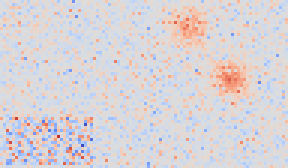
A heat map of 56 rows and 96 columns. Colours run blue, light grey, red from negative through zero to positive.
Stripes: none. Roughest part: bottom left. Slope: none. Histogram: heavy tails on both sides. Odd patch: rougher, in the bottom left. Bumps: two.
